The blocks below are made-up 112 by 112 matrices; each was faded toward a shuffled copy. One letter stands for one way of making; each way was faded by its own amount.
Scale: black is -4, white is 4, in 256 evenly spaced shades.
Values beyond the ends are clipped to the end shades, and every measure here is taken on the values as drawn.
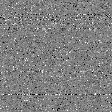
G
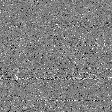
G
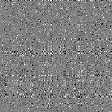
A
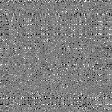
A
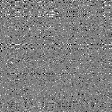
A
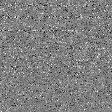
G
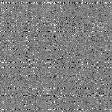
A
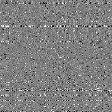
A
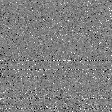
G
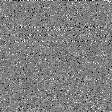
G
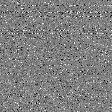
G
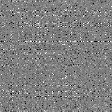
A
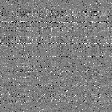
A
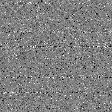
G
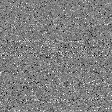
G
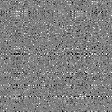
A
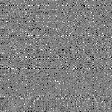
A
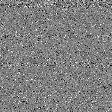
G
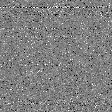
G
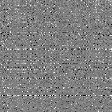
A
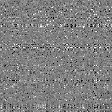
A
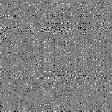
A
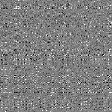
A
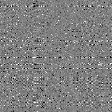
A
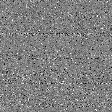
G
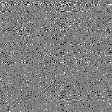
A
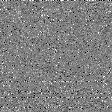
G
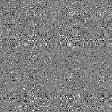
A
